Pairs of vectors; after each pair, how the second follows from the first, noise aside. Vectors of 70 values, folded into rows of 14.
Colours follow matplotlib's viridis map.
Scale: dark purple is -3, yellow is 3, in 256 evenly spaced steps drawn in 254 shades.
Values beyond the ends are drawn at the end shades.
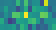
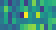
shuffled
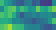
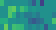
partly zeroed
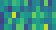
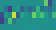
partly zeroed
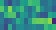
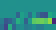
partly zeroed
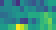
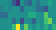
partly zeroed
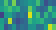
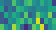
shuffled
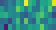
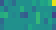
partly zeroed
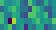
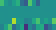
partly zeroed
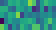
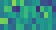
shuffled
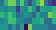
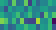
shuffled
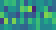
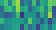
shuffled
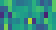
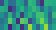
shuffled
